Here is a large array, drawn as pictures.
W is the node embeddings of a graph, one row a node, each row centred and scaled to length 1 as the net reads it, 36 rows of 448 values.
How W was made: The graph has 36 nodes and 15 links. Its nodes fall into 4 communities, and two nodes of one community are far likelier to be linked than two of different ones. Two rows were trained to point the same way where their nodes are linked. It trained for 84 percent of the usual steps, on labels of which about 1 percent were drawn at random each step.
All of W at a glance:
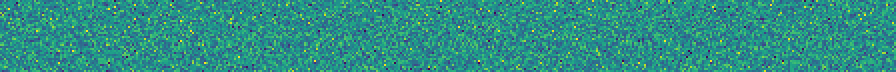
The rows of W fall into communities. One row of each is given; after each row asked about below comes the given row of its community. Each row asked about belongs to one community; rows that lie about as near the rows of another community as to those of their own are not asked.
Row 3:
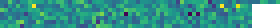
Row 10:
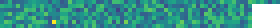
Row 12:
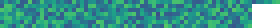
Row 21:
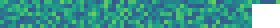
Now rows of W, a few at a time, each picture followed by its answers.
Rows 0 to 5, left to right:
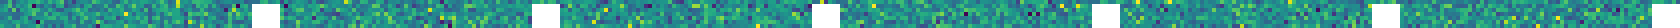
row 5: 10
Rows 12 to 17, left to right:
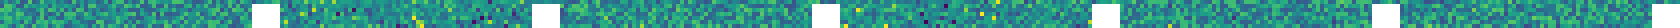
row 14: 21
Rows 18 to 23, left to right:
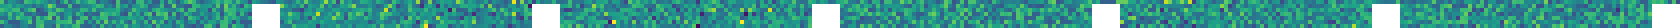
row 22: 21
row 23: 10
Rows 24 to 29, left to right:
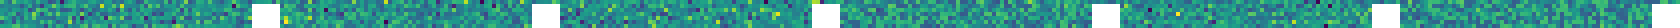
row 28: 12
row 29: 3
